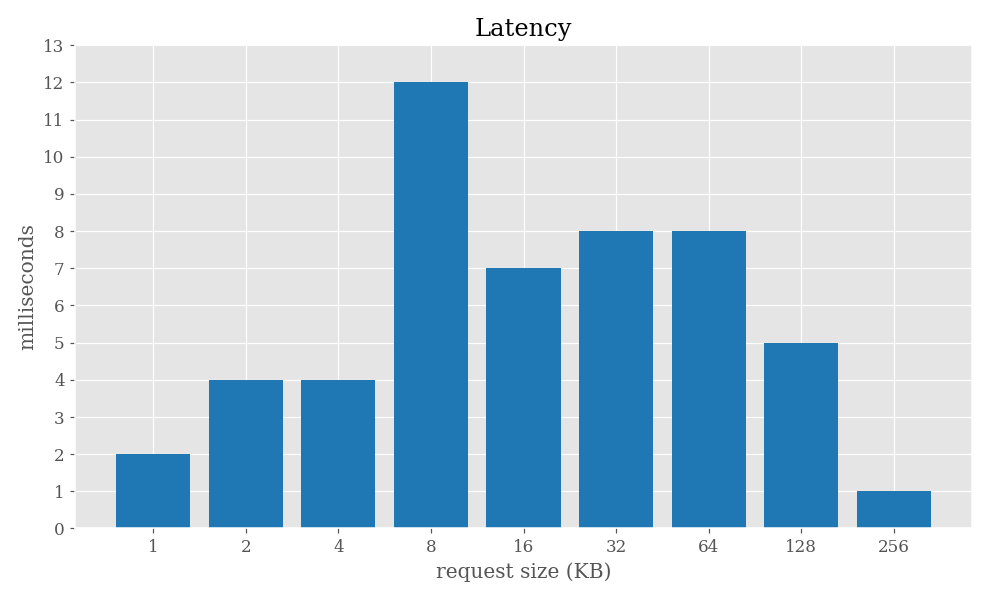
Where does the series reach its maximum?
8
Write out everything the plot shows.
Title: Latency
x-axis: request size (KB), ticks 1 2 4 8 16 32 64 128 256
y-axis: milliseconds, ticks 0 1 2 3 4 5 6 7 8 9 10 11 12 13
Values:
2 4 4 12 7 8 8 5 1
